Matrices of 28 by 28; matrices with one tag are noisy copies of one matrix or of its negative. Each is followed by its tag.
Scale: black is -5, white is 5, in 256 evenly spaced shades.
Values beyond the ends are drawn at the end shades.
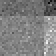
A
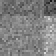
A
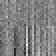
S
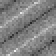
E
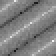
E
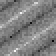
E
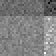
A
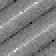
E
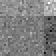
A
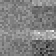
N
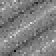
E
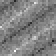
E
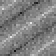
E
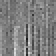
S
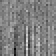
S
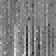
S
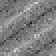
E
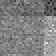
A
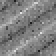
E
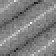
E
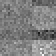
N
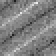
E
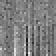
S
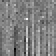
S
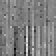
S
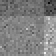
A
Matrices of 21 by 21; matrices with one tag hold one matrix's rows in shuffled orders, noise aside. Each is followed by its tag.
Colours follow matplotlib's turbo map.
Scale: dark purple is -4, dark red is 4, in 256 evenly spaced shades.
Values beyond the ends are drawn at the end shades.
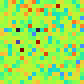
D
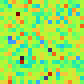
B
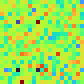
D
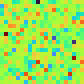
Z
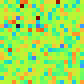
D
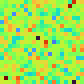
Z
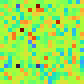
D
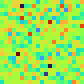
B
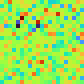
D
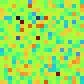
D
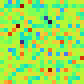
B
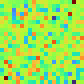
Z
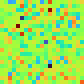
B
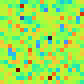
B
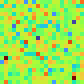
Z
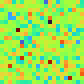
B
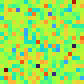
Z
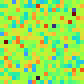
Z
